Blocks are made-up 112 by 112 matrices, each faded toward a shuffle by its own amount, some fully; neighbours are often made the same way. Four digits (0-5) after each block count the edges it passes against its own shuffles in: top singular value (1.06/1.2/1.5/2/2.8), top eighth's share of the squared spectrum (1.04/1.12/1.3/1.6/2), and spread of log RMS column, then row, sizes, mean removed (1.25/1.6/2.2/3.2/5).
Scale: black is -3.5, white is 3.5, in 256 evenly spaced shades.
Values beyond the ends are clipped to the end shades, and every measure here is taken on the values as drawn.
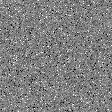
0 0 0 0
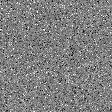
0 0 0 0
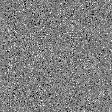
1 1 2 0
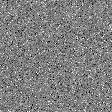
0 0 0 0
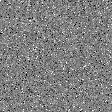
0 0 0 0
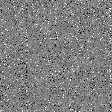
3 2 1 0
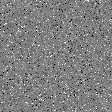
0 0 0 0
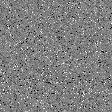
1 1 0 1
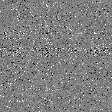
2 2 1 2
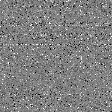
1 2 1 2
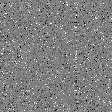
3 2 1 0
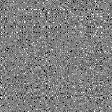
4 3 2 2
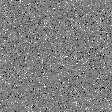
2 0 0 0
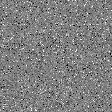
3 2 0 0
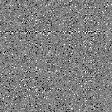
4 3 2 2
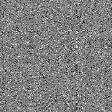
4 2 1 1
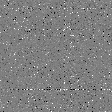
3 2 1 1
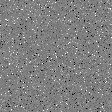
0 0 0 0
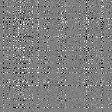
3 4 4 4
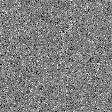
0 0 1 0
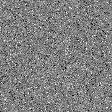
0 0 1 0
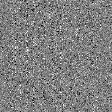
1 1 3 0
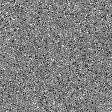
0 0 0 0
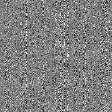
2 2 4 0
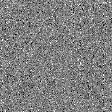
1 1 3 0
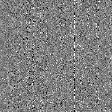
2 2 3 0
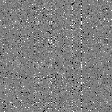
4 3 2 2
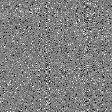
4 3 2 1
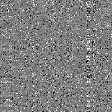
4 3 2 2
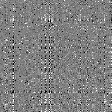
5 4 3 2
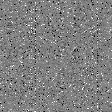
4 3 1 1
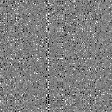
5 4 3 2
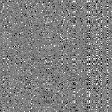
5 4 3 2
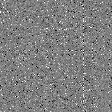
4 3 2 1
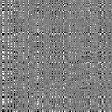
5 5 4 3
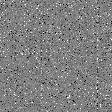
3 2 0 0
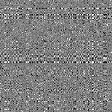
5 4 3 4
